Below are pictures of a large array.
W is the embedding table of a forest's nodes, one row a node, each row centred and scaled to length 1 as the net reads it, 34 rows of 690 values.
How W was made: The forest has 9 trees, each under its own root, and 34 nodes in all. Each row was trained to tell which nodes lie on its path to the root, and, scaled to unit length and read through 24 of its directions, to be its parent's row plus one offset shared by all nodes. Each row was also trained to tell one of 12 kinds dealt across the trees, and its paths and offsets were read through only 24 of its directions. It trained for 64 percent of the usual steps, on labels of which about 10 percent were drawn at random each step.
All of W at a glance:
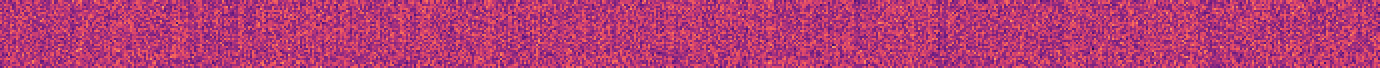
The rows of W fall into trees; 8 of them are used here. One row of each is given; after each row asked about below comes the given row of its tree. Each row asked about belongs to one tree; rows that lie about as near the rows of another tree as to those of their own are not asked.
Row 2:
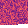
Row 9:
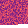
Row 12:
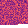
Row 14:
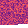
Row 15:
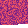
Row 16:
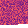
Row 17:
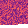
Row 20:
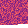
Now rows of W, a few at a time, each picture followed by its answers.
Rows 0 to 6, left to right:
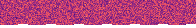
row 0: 20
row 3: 14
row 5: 12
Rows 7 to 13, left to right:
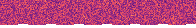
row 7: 20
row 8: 16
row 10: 15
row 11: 16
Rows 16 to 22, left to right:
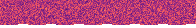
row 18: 15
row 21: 17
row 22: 20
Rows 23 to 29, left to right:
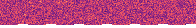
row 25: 14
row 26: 9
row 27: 20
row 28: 17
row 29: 9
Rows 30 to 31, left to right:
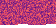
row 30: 17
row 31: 14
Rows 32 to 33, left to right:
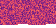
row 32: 15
